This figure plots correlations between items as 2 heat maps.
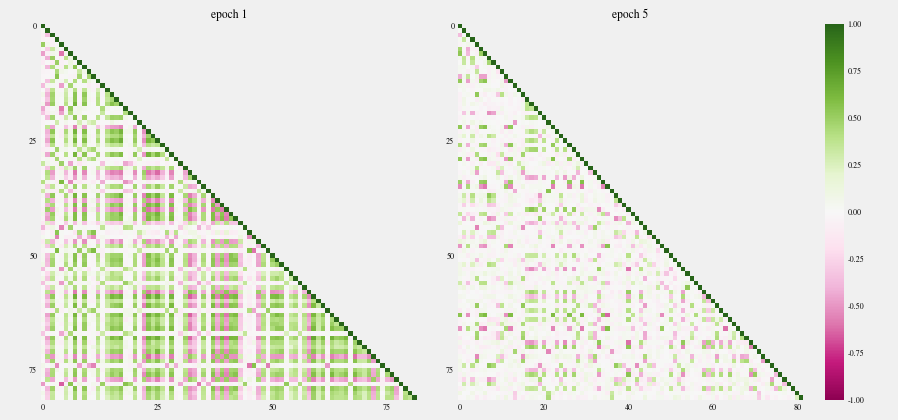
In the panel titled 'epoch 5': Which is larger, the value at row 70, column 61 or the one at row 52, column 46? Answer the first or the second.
the first
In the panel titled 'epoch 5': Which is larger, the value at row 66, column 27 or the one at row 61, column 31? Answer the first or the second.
the second
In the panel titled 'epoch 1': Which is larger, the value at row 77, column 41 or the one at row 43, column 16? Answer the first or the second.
the second
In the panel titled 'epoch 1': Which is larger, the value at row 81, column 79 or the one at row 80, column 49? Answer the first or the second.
the first
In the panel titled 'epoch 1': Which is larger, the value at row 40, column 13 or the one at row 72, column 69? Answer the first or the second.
the first
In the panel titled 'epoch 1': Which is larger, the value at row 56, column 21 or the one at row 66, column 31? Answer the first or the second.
the second
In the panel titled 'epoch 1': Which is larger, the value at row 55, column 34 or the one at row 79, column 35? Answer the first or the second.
the second
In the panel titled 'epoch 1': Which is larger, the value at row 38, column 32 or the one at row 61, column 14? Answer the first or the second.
the first
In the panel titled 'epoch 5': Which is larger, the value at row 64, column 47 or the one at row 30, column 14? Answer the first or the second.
the second
